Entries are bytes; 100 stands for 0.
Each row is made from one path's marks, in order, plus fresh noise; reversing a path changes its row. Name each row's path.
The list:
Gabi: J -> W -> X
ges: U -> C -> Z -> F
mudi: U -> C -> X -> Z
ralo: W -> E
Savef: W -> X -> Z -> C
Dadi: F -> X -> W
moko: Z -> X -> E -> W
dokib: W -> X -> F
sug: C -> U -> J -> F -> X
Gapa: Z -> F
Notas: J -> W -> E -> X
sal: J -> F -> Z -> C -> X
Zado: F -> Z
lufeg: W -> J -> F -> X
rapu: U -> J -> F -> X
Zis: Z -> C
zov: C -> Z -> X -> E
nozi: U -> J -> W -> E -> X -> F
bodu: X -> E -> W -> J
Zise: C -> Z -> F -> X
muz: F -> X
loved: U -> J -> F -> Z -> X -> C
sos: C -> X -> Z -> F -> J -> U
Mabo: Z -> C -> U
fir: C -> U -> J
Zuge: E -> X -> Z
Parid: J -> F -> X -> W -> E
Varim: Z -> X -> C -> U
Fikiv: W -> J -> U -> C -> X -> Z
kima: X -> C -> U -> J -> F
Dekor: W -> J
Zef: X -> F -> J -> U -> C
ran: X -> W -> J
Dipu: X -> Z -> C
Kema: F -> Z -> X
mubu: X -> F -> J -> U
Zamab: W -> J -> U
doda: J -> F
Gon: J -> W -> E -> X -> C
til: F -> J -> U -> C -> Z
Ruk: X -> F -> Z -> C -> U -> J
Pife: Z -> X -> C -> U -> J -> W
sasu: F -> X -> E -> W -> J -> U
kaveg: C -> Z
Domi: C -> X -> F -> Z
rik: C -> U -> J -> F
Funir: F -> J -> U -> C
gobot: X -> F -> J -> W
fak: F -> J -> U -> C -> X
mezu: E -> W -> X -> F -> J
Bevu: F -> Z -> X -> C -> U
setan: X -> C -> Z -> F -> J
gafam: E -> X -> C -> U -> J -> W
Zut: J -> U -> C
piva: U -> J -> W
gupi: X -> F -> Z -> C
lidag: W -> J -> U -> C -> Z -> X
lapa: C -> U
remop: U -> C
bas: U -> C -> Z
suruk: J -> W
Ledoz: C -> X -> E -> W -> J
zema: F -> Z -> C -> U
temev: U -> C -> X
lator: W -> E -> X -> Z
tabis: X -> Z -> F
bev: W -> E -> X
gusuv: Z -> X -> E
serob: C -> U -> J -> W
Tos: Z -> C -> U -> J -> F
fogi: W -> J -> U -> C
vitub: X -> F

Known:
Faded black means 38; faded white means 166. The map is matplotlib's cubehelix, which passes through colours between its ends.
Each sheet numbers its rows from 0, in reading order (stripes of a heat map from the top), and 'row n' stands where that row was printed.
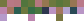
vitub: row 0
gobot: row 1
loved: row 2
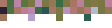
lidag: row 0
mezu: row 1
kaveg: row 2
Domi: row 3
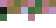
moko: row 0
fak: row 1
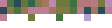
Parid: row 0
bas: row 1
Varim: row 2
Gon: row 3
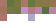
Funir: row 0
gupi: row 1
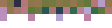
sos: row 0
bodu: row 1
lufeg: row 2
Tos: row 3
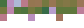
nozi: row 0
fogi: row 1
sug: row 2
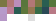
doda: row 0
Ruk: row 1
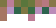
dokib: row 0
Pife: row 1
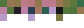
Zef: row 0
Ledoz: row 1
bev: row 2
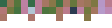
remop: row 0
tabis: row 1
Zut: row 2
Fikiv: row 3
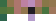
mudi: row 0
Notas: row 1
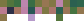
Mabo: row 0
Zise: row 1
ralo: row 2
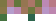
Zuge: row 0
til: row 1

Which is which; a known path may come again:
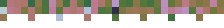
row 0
ges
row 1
remop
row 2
sal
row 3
tabis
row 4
gusuv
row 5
Zis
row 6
Zado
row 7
Gapa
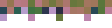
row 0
Ledoz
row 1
gobot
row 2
Dadi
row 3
Zamab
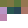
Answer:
mubu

